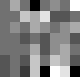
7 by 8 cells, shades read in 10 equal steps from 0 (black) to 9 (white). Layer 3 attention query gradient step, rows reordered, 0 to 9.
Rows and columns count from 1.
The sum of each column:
26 31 27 36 27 38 37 29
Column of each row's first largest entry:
8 5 4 6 4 4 6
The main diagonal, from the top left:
4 4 4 4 3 7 8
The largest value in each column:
4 6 7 7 8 9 8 9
